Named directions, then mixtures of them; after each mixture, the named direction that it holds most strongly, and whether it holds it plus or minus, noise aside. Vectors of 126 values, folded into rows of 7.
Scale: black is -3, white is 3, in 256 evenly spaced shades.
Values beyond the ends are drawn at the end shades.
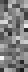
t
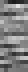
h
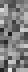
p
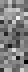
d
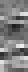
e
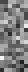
t, plus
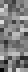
p, plus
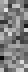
t, minus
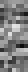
e, minus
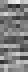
h, minus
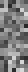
p, plus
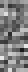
p, plus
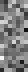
t, plus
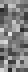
p, minus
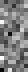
p, plus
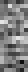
t, plus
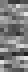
e, plus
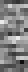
h, plus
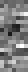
e, plus
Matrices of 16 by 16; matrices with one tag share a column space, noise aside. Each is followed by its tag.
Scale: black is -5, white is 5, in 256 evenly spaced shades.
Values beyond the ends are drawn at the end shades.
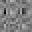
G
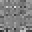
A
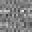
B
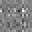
B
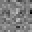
G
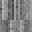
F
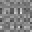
G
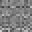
A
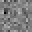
G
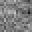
G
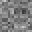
G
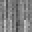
F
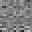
A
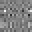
B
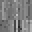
F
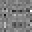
B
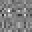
B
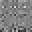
A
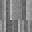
F
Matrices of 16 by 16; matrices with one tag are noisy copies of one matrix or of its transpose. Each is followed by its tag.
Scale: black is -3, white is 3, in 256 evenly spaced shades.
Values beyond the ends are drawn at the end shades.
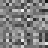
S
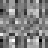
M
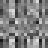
M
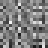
S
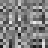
S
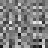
S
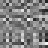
S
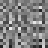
S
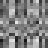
M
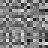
S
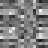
M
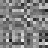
S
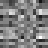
M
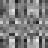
M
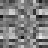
M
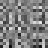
S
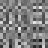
S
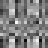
M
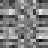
M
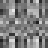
M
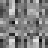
M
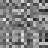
S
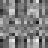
M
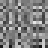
S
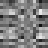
M
